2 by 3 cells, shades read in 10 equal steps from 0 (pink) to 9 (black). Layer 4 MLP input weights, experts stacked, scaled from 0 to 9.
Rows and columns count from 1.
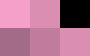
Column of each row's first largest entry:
3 1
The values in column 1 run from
0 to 3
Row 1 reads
0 1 9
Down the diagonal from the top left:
0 2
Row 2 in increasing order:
1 2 3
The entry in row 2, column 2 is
2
